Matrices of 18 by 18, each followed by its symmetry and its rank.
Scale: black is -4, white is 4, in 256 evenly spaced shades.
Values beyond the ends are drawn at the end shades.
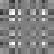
symmetric, rank one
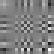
symmetric, rank one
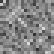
symmetric, full rank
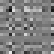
neither, rank two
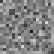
symmetric, full rank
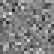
antisymmetric, full rank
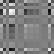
symmetric, rank one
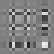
symmetric, rank one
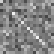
symmetric, full rank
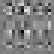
neither, rank two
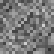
symmetric, full rank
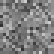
antisymmetric, full rank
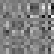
neither, rank two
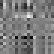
neither, rank two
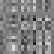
neither, rank two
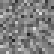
antisymmetric, full rank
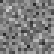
symmetric, full rank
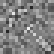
symmetric, full rank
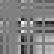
symmetric, rank one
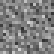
antisymmetric, full rank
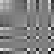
symmetric, rank one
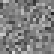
antisymmetric, full rank
